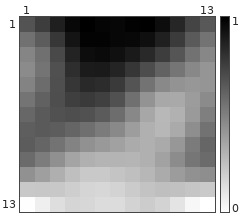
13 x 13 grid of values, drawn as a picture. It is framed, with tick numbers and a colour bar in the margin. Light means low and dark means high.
No regular stripes run through it. Values rise toward the top. There are no lone odd cells. The top middle is the ninth with the highest average. Overall the values sit about 50% of the way up the scale.
